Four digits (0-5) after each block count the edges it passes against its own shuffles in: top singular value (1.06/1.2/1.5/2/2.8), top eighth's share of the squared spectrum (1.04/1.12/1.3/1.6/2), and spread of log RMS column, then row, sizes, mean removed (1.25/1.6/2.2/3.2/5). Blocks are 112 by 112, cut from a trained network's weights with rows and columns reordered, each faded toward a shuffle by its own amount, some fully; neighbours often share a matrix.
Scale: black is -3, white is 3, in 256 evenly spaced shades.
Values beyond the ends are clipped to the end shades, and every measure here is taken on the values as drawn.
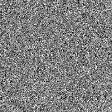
2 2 1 1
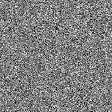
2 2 1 1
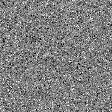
2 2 0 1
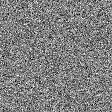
0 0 0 0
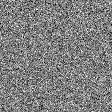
0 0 0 0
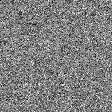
3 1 0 1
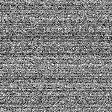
4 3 1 1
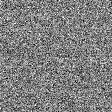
1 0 0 0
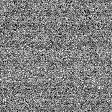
2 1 0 0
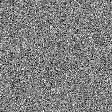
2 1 0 0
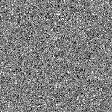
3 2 0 1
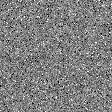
0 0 0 0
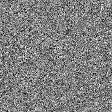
2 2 0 1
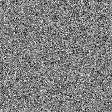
2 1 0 1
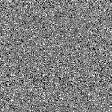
3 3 1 2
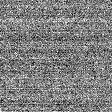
4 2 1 1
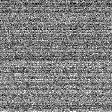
4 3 2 2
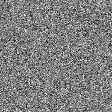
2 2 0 0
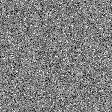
1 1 0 0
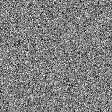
0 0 0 0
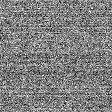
3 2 0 0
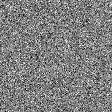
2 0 0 0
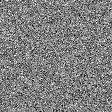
0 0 0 0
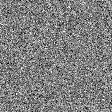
1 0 0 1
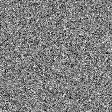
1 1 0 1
